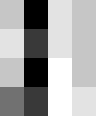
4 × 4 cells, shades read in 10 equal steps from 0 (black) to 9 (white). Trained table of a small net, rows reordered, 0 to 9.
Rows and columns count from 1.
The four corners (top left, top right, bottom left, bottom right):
7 7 4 8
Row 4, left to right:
4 2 9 8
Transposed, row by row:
7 8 7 4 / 0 2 0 2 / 8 8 9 9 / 7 7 7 8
